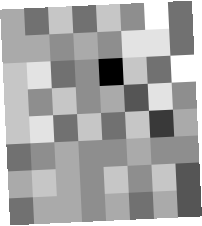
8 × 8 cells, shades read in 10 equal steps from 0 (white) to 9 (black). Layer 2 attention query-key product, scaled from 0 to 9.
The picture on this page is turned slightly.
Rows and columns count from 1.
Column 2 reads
5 3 1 4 1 4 2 3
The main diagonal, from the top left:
3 3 5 4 5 3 2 6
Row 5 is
2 1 5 2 5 2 7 3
